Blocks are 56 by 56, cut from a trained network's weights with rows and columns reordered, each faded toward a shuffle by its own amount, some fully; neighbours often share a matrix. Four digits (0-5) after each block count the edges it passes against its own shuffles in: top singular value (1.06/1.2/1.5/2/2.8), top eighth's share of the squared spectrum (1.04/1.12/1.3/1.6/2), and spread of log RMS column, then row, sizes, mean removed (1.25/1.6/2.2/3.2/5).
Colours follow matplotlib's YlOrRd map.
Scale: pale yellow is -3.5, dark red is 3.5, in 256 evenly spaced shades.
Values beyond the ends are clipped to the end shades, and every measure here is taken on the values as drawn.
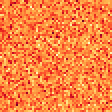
0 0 0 0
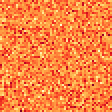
0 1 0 0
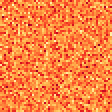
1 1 0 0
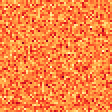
0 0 0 0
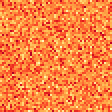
0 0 0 0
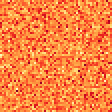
0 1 0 0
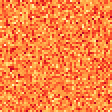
0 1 0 0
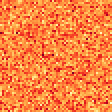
1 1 0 1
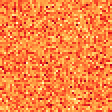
1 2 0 1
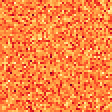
0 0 0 0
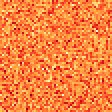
0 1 0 0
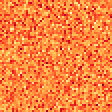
1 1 0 0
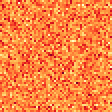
1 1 0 1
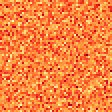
1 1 0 0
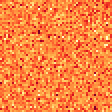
2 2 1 1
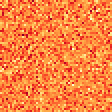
1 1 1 0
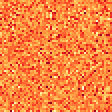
3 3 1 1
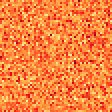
2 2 0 1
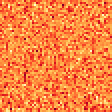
1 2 0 1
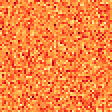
1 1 0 0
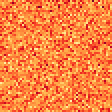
2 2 0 1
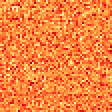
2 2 0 1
